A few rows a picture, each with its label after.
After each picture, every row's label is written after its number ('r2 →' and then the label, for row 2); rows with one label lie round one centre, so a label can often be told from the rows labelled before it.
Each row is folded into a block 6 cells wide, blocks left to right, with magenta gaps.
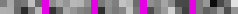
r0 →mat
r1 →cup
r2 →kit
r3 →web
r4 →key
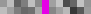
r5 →mat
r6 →mat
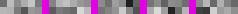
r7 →mat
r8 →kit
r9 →web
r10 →mat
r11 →cup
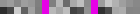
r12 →cup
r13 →mat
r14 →cup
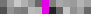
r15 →kit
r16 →cup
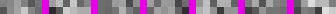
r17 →web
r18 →cup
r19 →web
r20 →web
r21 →mat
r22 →cup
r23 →kit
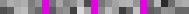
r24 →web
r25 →kit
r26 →mat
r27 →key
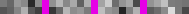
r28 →web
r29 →cup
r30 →mat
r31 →web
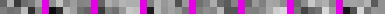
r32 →key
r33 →cup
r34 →kit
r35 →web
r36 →web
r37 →kit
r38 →kit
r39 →cup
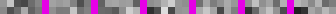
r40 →key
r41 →web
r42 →kit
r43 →cup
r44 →mat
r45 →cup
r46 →cup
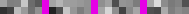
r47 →cup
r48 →cup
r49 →mat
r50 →cup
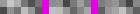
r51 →web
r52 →mat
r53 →web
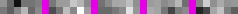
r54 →key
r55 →kit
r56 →kit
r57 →mat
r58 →cup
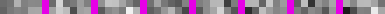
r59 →kit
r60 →mat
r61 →kit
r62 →web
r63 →web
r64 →cup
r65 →key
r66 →kit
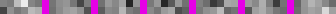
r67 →kit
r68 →web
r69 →web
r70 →key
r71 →key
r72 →web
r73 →kit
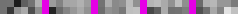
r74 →key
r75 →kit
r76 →kit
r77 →cup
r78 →kit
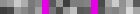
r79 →cup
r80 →key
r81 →kit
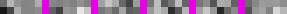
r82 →cup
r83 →kit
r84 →web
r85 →mat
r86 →mat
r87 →kit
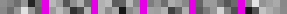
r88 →web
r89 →mat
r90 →mat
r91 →mat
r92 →web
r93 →cup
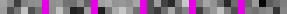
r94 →key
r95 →mat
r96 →cup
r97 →key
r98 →web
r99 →key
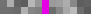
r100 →key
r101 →web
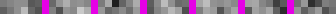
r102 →web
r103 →kit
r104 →key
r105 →web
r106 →mat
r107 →web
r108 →key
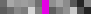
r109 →kit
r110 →web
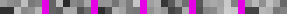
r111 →cup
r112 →key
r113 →cup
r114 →mat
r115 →kit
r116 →cup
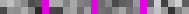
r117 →web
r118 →cup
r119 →key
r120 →mat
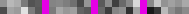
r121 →web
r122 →web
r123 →key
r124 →cup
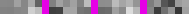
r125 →kit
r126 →cup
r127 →kit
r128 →key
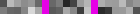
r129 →kit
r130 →key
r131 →cup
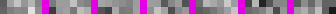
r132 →kit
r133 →kit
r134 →cup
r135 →mat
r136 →kit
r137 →key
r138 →web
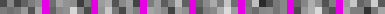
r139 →key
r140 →web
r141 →mat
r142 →mat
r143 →kit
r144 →key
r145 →web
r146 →mat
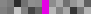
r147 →key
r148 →mat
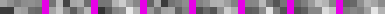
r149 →cup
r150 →mat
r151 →kit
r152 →key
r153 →kit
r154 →web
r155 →kit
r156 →kit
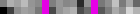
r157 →cup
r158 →web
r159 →kit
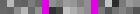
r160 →key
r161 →cup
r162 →key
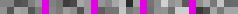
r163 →key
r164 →key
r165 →web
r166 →kit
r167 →cup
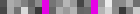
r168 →web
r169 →web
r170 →mat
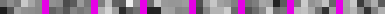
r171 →cup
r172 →key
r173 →mat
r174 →cup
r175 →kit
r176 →web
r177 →mat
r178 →mat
